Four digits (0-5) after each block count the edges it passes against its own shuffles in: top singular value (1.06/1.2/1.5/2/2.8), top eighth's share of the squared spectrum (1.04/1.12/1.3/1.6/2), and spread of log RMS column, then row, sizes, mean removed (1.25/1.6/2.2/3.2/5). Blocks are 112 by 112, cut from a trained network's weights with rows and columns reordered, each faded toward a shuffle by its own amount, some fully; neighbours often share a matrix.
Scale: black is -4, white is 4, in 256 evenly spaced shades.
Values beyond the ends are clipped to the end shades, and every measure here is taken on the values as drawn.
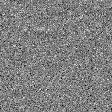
3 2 0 1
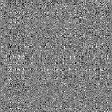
4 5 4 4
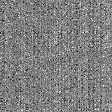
3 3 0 2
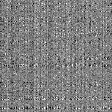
4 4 0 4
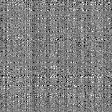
4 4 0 4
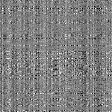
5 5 1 4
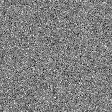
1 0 0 0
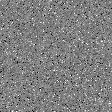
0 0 0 0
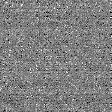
3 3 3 1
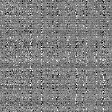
4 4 4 2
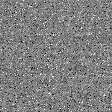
1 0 0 0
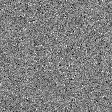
1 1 0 0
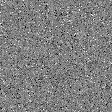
0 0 0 0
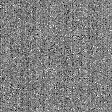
3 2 0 1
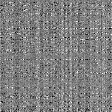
4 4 0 4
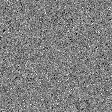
0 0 0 0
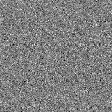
3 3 0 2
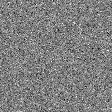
1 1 0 0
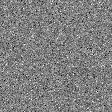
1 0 0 0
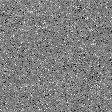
0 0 0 0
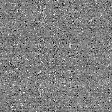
2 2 2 0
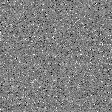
1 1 0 0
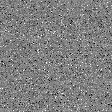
1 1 0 0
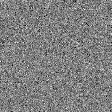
3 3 0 2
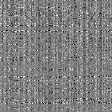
4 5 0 4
